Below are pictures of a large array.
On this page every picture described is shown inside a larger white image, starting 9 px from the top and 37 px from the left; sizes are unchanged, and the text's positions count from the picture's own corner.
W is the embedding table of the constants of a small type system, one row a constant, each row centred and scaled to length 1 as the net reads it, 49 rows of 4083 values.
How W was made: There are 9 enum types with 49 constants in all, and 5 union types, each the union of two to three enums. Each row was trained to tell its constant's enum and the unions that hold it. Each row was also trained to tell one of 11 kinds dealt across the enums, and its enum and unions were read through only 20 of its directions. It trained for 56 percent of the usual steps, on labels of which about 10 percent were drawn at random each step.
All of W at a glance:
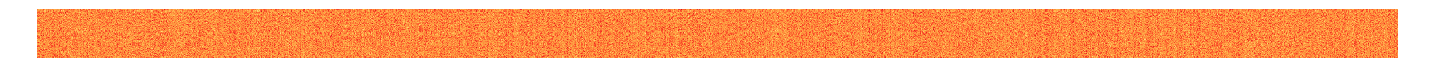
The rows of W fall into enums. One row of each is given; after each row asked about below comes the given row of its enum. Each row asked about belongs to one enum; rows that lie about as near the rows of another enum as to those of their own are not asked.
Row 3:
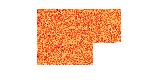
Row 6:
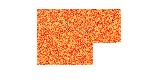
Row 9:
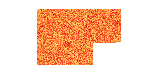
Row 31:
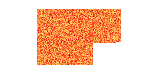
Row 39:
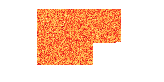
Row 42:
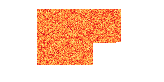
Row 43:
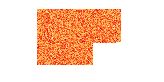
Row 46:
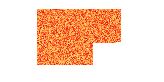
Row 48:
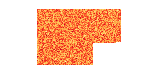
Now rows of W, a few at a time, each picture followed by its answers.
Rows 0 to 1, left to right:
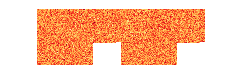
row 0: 39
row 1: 39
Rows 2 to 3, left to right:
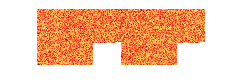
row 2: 39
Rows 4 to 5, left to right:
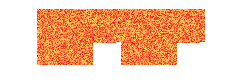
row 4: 43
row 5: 42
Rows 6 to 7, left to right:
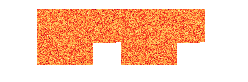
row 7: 3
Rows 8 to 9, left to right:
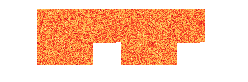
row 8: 42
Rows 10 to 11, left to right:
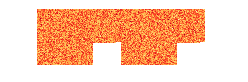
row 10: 48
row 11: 6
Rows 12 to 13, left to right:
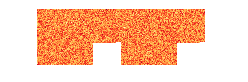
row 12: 42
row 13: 48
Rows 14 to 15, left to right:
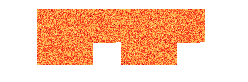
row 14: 3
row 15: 43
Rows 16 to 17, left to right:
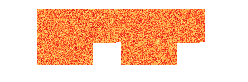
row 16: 31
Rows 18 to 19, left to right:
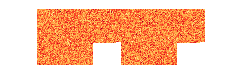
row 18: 39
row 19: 3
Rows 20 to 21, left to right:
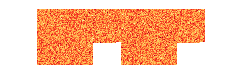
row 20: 39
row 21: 48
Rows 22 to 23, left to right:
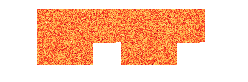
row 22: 48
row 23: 42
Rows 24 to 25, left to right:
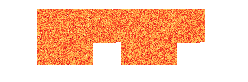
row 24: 43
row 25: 43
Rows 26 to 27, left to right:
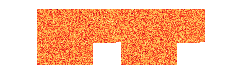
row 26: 31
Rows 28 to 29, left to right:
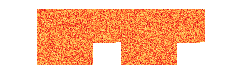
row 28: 3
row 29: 48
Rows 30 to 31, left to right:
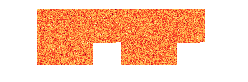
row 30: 46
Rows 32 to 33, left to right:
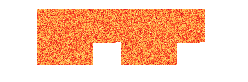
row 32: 39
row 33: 42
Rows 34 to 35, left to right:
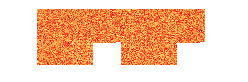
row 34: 9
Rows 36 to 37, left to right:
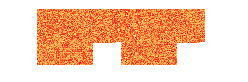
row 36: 42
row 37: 3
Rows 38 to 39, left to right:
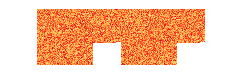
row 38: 43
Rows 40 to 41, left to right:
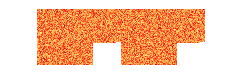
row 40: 43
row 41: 48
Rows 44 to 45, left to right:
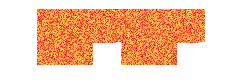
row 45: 3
